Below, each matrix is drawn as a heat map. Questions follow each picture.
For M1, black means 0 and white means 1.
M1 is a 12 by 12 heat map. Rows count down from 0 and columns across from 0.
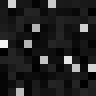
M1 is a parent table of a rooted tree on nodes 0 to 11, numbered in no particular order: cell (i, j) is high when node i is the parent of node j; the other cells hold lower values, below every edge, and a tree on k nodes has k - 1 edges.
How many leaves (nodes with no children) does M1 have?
6
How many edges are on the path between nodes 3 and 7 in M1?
2
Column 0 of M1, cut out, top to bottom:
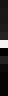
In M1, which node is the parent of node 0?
5
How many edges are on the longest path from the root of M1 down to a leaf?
3
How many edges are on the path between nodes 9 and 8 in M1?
1
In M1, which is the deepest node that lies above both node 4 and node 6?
5
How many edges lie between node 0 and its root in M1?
2
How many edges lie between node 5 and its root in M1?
1
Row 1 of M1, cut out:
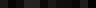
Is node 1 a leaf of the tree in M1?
yes
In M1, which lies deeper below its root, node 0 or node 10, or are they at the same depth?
node 10
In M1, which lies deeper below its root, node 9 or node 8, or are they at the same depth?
node 9
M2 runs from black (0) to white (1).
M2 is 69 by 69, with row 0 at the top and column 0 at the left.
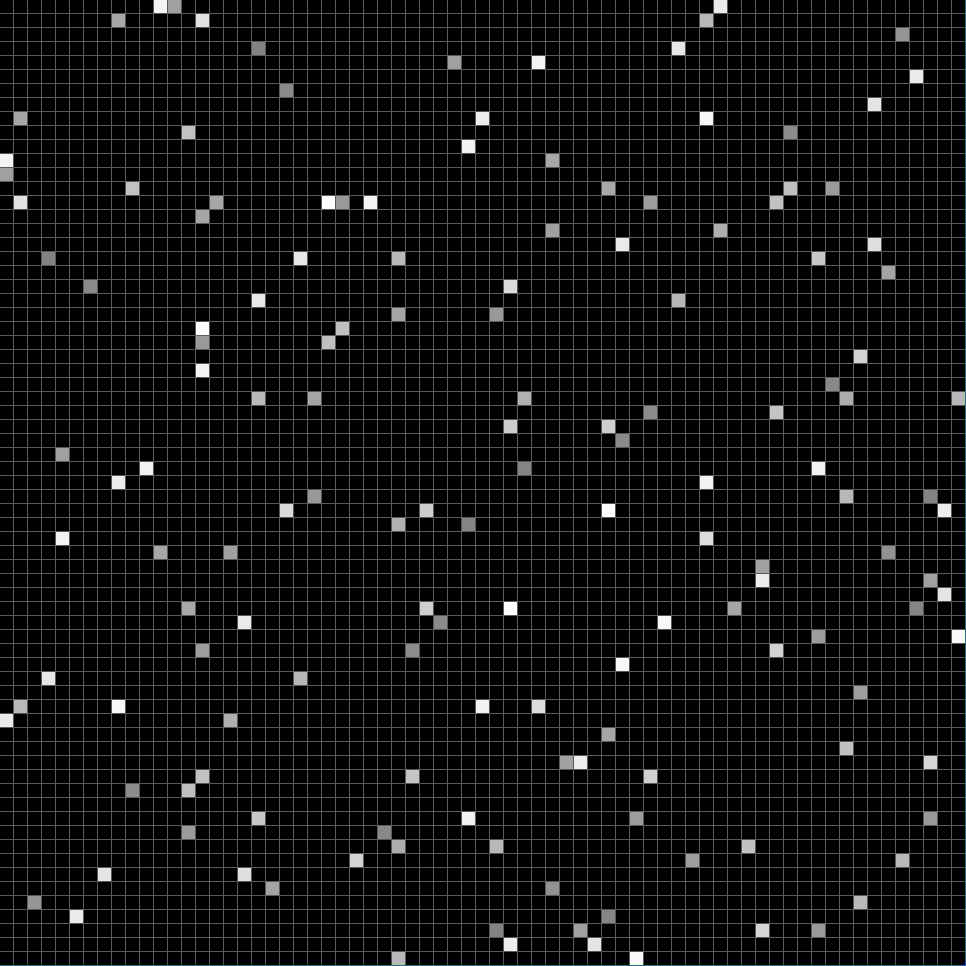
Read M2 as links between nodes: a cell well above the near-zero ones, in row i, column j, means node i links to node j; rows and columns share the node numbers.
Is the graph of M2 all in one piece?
no
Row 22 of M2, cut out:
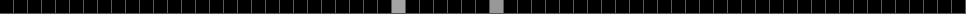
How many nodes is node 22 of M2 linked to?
2
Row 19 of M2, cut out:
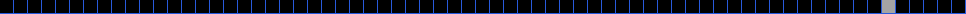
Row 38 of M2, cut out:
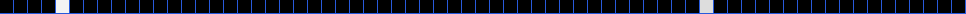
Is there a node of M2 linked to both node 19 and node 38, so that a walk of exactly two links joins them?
no
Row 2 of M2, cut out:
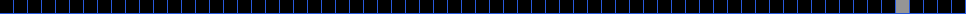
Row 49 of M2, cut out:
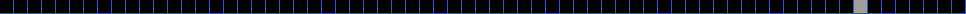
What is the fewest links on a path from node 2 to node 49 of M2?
3
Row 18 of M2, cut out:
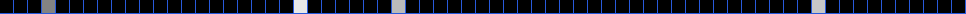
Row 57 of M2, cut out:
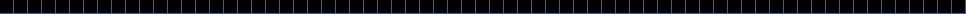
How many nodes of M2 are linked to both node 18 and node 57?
0
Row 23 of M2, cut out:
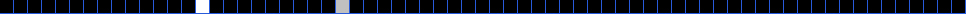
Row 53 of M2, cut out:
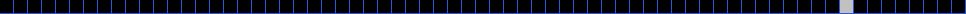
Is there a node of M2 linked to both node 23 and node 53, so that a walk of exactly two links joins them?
no
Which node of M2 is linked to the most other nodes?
node 14
